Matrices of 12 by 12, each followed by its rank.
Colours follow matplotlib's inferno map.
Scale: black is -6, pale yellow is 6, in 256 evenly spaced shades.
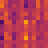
two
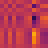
one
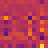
two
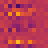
two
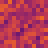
full rank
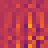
two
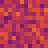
full rank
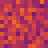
full rank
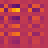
one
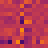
two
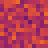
full rank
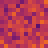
full rank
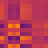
one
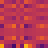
one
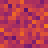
full rank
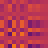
one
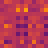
two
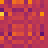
two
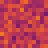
full rank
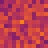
full rank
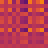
one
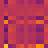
one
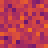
full rank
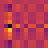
one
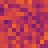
full rank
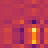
one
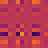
one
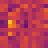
two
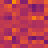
two
